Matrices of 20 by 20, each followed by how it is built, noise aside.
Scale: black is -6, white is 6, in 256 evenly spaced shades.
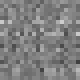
low rank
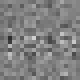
low rank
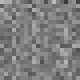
low rank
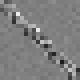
banded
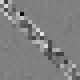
banded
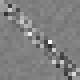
banded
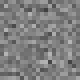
low rank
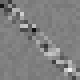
banded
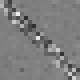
banded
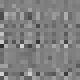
low rank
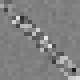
banded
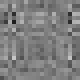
low rank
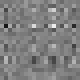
low rank
